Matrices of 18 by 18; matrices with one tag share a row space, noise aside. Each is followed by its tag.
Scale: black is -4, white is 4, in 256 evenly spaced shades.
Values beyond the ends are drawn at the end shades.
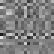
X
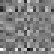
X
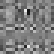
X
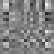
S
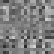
S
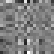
X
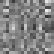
S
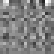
S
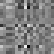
X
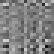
S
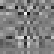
X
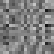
S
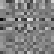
X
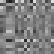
X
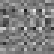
S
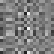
X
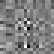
X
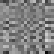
S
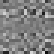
S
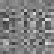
S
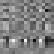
S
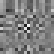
X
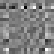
S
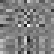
X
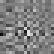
X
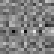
S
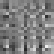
S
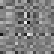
X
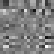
S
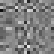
X
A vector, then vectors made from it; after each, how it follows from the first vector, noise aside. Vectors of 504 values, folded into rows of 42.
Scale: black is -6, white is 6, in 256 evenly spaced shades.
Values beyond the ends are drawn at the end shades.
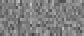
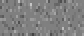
partly zeroed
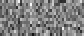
scaled up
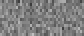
negated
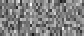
scaled up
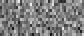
scaled up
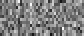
scaled up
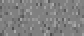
partly zeroed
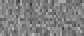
negated
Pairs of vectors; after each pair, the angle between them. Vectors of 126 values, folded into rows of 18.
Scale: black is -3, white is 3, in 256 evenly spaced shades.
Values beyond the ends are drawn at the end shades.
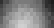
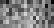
partly aligned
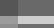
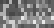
partly aligned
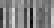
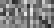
partly opposed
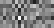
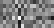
nearly parallel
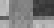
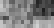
nearly parallel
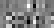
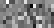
partly opposed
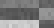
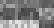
nearly parallel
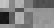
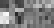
nearly opposite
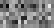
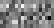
nearly opposite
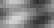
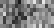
partly opposed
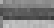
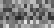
partly aligned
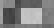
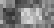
nearly parallel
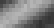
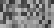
orthogonal
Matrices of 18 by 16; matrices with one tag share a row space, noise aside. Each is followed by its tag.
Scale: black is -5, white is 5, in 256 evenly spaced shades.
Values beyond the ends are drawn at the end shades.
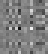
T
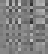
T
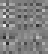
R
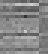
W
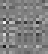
R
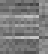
W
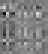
R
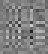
T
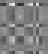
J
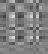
J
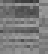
W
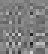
T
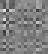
R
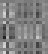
R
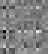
R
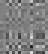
T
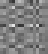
J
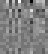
T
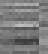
W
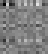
R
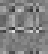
J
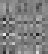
R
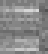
W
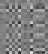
T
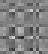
J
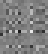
T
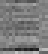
W
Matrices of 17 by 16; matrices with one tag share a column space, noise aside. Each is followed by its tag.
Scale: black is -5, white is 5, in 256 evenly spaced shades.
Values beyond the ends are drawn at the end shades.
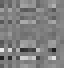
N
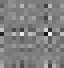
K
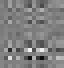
N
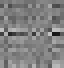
K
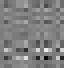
N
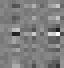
K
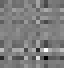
N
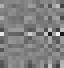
K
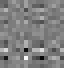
N
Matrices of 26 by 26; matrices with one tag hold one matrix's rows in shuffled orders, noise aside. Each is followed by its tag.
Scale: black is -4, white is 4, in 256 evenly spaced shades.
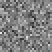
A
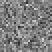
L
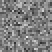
L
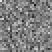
A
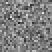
L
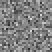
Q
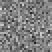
A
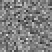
L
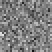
A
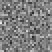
A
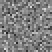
Q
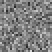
Q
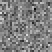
A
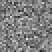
L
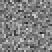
L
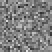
L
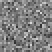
Q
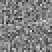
Q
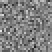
A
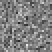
L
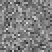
L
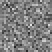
Q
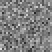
A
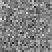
A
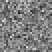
L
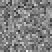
L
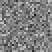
A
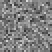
L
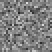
L
